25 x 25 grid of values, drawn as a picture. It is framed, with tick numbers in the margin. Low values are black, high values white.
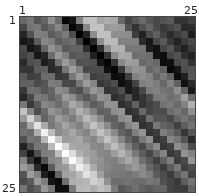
Grain: diagonal, down to the right. Histogram: bell-shaped. Mirror symmetry: none. Calmest part: bottom middle.
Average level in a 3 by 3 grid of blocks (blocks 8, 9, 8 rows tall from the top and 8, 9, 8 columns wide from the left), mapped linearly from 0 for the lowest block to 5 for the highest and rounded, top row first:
120 | 322 | 352
